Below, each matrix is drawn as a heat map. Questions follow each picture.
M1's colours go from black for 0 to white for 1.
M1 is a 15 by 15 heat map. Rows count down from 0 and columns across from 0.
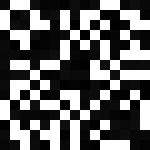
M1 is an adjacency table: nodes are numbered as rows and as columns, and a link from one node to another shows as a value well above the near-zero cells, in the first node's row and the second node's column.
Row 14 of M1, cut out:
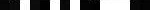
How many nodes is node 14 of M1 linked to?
6
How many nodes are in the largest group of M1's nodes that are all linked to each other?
4
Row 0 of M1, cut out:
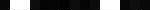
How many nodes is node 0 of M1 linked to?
4
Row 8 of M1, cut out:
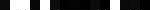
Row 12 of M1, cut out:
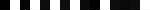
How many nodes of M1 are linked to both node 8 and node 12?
1
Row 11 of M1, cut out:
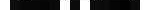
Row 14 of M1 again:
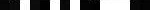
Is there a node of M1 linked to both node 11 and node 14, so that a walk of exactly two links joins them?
no
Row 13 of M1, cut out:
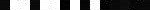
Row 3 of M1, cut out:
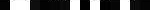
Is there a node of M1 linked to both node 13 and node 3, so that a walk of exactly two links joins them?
yes
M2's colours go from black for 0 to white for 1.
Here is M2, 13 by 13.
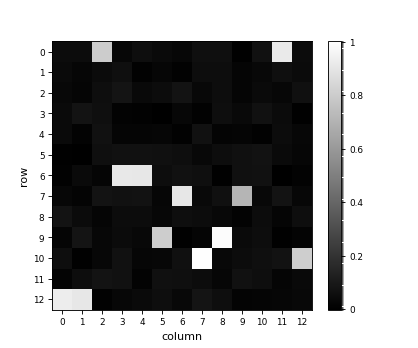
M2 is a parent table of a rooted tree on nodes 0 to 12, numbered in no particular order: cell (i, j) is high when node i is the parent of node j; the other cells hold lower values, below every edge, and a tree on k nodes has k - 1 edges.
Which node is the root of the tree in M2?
10
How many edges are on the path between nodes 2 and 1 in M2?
3
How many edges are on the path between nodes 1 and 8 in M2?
5
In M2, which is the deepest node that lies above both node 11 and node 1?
12
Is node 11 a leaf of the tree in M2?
yes
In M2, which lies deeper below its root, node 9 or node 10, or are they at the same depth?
node 9
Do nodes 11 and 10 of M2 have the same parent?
no
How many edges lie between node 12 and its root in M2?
1
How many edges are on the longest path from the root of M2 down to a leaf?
3
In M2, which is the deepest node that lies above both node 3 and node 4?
6
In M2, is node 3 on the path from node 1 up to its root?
no
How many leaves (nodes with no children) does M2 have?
7
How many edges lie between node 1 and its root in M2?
2
